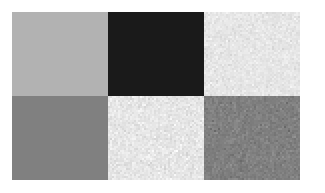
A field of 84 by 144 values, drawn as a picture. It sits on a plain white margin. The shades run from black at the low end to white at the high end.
The table splits into 2 rows of 3 panels. Panel 1,1: high, flat. Panel 1,2: very low, flat. Panel 1,3: very high, fine-grained, faint in contrast. Panel 2,1: middling, flat. Panel 2,2: very high, fine-grained, faint in contrast. Panel 2,3: middling, fine-grained, faint in contrast.
